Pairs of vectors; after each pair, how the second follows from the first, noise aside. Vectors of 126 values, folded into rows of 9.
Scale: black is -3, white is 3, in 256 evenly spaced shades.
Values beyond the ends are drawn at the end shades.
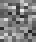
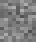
shrunk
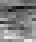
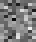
shuffled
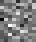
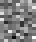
shuffled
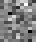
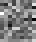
shuffled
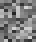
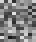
shuffled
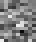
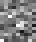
copied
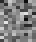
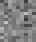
shrunk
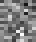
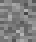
shrunk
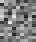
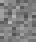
shrunk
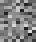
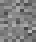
shrunk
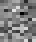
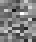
negated
